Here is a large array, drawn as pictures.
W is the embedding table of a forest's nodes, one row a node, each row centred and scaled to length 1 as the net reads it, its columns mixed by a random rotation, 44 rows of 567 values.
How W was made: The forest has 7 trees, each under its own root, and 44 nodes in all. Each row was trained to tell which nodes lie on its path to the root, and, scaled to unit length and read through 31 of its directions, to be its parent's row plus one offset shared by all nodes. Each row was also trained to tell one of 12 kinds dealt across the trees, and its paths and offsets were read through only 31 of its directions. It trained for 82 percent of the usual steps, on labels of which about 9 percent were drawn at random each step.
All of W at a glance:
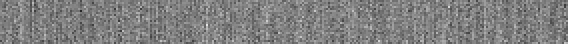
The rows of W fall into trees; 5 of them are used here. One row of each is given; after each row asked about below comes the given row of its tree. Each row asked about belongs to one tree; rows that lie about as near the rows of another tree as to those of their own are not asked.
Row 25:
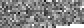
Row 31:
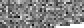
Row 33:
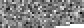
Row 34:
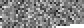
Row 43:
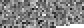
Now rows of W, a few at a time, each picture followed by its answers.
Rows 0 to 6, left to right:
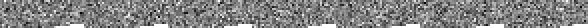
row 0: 33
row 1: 34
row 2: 25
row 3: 33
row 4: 34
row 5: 33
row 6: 31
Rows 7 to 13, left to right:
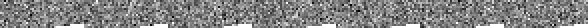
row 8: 43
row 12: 25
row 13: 33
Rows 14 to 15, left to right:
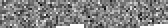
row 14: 33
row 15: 43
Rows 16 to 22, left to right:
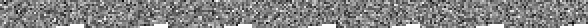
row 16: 33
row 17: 34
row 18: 25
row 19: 34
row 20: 43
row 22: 25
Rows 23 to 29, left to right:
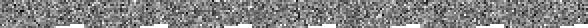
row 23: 33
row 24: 43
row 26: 43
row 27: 43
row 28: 33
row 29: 25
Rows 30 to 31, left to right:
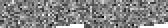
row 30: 43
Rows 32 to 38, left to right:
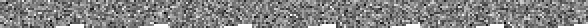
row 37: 43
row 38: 33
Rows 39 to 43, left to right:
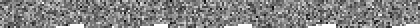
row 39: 31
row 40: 43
